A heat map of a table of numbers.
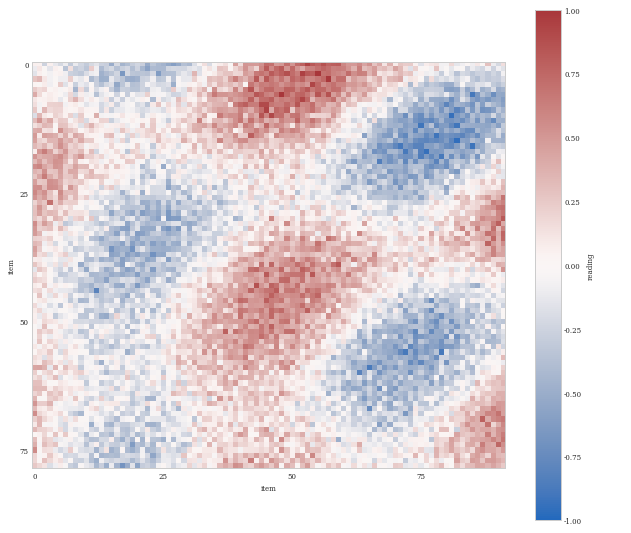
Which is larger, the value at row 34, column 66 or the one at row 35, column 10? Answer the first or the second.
the first
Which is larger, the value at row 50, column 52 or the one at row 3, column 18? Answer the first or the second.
the first
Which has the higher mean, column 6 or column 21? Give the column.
6
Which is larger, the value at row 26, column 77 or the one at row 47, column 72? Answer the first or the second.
the first
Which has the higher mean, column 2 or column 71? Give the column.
2
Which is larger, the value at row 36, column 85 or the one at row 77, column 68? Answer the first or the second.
the first
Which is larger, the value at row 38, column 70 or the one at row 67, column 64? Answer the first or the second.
the first
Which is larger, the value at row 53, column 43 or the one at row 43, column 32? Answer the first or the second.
the first
